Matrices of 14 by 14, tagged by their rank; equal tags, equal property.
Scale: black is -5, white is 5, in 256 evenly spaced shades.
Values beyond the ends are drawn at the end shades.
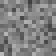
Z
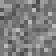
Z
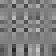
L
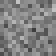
Z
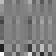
L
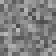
Z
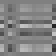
L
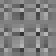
L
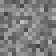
Z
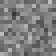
Z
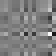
L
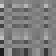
L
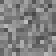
Z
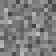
Z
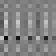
L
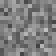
Z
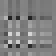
L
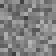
Z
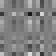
L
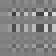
L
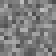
Z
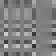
L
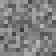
Z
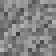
Z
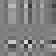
L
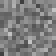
Z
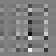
L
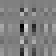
L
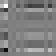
L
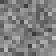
Z
